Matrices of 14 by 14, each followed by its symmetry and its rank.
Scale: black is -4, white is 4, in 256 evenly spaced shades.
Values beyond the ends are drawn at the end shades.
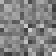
symmetric, rank three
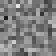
antisymmetric, full rank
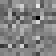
neither, rank three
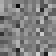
neither, rank three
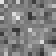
symmetric, rank three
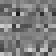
neither, rank three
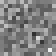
symmetric, full rank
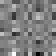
neither, rank two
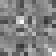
symmetric, rank three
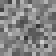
symmetric, full rank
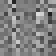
neither, rank three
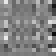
neither, rank two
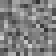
antisymmetric, full rank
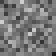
symmetric, full rank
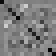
symmetric, full rank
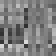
neither, rank two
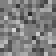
antisymmetric, full rank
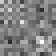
symmetric, rank three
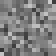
antisymmetric, full rank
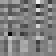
neither, rank two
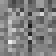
neither, rank three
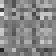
neither, rank two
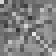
symmetric, full rank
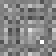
symmetric, rank three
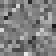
antisymmetric, full rank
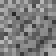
symmetric, full rank
